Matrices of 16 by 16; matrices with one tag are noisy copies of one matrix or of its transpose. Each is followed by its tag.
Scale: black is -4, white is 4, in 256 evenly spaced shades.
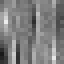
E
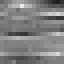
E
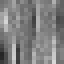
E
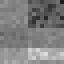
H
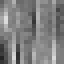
E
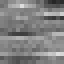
E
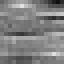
E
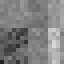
H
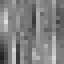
E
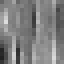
E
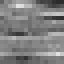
E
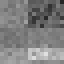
H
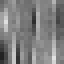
E
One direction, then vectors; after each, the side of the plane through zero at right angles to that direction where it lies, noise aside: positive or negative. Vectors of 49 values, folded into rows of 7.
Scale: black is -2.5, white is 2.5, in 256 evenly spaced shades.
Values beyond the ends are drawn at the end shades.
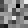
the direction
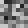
negative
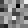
positive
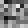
negative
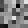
positive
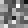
negative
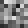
positive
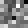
negative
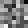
negative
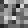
positive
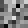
positive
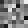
positive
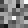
positive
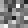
negative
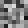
positive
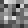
positive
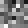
negative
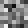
negative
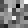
positive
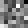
negative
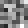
positive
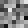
positive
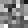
negative
